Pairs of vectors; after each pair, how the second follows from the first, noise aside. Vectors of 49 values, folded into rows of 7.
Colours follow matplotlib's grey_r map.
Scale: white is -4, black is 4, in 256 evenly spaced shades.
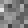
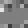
partly zeroed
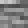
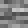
wrapped around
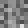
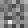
wrapped around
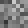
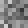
wrapped around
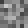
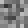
negated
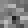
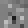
partly zeroed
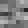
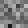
shuffled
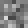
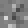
partly zeroed
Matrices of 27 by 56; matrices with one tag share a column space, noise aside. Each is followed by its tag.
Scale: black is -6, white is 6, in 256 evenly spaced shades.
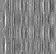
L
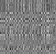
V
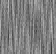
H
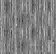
L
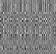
V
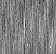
H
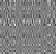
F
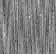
H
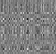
V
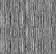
L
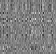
V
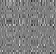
F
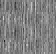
L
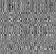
V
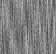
H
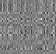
V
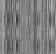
L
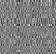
F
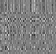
V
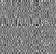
F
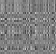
V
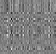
V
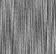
H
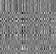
V
